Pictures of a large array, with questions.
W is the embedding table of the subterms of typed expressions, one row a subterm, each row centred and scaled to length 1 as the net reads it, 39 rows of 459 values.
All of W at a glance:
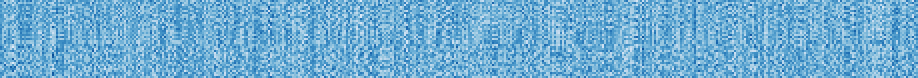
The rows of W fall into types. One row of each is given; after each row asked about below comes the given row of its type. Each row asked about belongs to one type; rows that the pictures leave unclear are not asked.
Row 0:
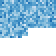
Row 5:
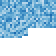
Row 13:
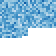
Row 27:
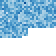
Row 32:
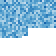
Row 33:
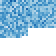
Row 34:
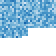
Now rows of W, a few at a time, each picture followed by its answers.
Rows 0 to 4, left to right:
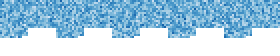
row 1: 32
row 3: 27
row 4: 33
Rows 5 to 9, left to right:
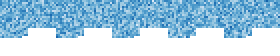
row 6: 33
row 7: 13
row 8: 0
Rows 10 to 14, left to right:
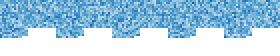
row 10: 13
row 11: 33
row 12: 5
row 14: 5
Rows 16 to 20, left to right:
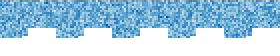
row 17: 5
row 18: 34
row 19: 5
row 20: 34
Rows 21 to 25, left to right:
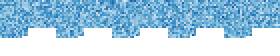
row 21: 34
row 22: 32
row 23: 27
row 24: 27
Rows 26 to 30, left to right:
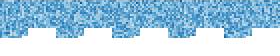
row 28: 13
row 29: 13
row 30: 33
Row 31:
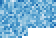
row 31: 27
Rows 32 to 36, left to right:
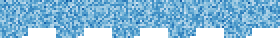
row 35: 13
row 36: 27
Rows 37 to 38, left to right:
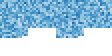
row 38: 5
